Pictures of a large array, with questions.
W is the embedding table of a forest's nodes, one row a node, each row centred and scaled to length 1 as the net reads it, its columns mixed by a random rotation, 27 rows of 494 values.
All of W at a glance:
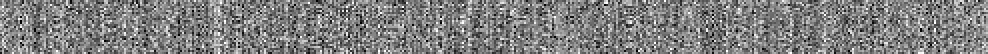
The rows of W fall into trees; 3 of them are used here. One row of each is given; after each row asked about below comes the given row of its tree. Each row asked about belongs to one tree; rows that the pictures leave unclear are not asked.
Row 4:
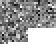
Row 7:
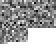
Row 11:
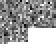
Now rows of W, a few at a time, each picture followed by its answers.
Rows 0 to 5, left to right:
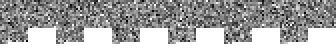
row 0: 4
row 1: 4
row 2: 11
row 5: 7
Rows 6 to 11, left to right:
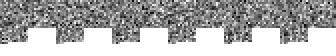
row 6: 4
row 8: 11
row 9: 7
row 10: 11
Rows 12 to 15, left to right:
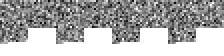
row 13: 7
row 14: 11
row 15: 11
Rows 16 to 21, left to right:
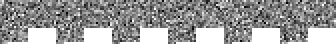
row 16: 7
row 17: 7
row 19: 4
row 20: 7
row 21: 11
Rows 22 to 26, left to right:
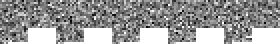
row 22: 4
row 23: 11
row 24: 7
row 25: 7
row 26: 7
